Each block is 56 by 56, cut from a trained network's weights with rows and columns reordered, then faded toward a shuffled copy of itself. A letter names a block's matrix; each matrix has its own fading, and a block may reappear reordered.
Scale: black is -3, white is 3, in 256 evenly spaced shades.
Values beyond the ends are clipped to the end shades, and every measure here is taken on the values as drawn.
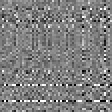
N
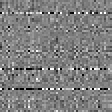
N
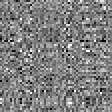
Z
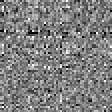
Z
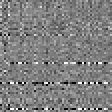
N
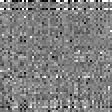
Z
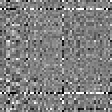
N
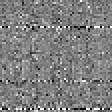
Z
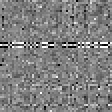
Z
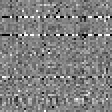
Z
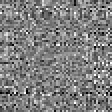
Z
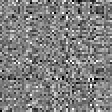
Z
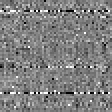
Z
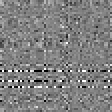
N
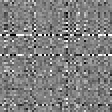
N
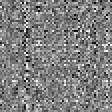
Z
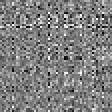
N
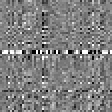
N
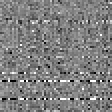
Z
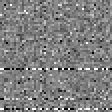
Z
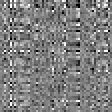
N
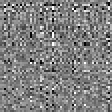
N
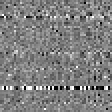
Z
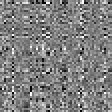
N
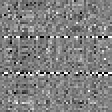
Z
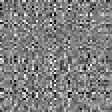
N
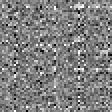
Z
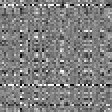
N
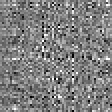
Z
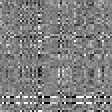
N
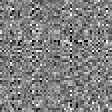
N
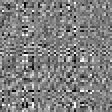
N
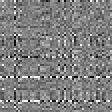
N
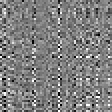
N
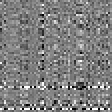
N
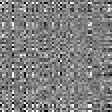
N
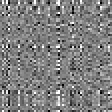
N
